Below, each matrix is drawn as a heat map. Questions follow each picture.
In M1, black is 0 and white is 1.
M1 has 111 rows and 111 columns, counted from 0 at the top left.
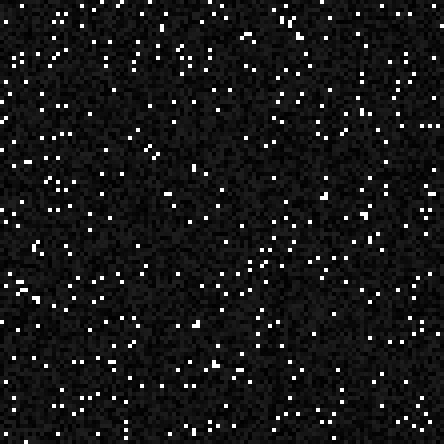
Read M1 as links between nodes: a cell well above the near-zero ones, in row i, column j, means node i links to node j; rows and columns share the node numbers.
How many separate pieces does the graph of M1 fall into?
3
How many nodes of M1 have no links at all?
2
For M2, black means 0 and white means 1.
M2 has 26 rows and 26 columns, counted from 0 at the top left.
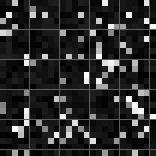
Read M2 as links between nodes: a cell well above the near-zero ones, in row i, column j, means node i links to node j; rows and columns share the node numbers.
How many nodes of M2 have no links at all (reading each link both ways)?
0
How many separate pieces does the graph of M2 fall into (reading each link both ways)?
1
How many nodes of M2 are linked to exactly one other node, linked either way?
0
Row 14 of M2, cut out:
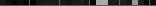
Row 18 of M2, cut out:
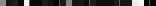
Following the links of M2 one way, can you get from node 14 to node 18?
yes
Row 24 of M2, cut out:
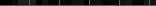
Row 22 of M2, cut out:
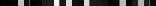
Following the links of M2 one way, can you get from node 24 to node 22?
no
